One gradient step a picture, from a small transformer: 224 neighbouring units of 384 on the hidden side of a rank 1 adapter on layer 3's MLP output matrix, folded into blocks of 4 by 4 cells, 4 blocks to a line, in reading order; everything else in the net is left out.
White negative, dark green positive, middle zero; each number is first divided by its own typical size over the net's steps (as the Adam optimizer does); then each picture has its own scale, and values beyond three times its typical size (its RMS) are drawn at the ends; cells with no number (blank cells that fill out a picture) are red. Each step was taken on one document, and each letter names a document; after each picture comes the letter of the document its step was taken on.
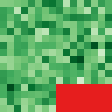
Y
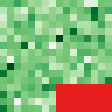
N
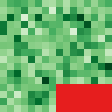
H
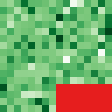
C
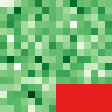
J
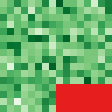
Y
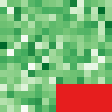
J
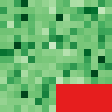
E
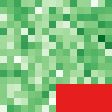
Y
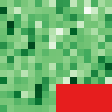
N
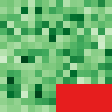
H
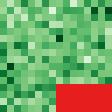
N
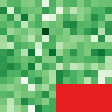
J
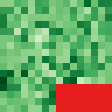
Y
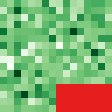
N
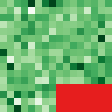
C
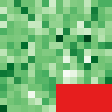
H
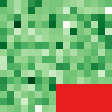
J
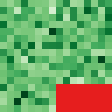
C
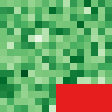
Y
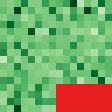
C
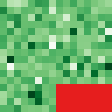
N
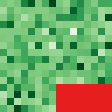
C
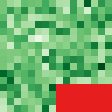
Y
